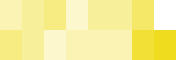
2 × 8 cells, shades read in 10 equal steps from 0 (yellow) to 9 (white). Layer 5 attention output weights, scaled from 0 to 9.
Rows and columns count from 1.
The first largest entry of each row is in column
8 3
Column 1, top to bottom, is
6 4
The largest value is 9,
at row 1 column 8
